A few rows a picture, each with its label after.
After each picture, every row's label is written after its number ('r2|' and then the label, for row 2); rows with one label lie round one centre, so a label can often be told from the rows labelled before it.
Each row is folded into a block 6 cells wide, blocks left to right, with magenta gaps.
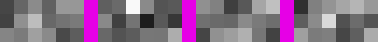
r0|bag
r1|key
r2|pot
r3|bag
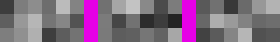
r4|bag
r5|key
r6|pot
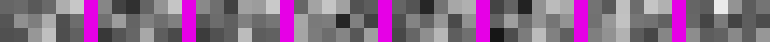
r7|pot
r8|pot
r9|pot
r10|key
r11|pot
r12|pot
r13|bag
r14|key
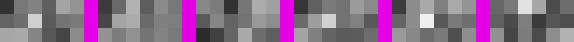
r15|bag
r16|bag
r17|pot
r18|bag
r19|bag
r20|key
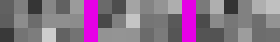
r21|pot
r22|bag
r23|pot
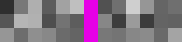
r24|bag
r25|key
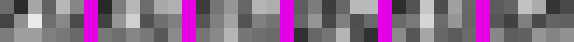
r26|bag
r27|bag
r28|bag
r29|pot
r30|bag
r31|key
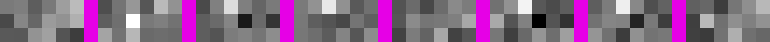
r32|pot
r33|bag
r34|key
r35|key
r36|pot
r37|key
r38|key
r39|pot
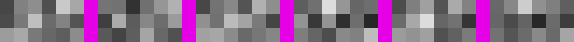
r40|bag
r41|pot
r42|bag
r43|key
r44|bag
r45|key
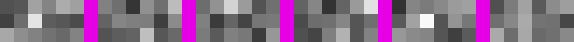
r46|bag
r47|pot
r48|key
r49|pot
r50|bag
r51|bag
